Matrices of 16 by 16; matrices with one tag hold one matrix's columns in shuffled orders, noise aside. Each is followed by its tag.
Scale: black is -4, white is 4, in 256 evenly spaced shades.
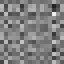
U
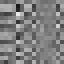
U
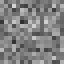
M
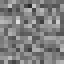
M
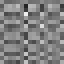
U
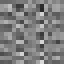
U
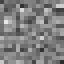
M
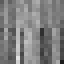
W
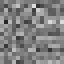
M
